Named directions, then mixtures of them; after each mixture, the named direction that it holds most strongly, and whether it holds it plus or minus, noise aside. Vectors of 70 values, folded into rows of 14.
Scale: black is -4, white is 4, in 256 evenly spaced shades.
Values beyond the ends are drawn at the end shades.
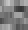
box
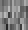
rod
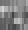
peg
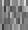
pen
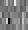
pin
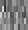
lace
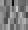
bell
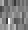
pin, minus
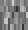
bell, minus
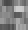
box, minus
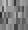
lace, minus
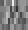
bell, minus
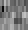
peg, minus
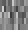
lace, plus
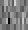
pin, plus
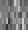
pin, plus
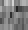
box, plus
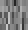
pin, minus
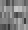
box, minus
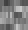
box, minus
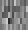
rod, minus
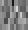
bell, plus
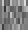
pen, plus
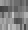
peg, minus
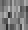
rod, plus
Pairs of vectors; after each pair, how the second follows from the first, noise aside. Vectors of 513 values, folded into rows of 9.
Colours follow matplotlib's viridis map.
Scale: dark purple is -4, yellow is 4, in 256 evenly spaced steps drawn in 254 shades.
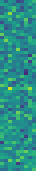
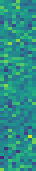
shuffled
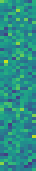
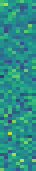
shuffled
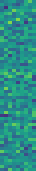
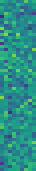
shuffled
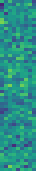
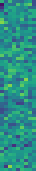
copied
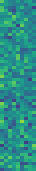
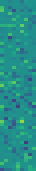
partly zeroed
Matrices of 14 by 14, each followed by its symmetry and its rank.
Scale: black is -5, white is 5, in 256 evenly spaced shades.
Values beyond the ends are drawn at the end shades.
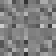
antisymmetric, rank two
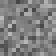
antisymmetric, full rank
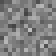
symmetric, full rank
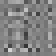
neither, rank two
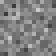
symmetric, full rank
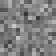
antisymmetric, full rank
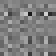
neither, rank two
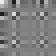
symmetric, rank one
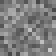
symmetric, full rank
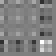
symmetric, rank one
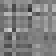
antisymmetric, rank two
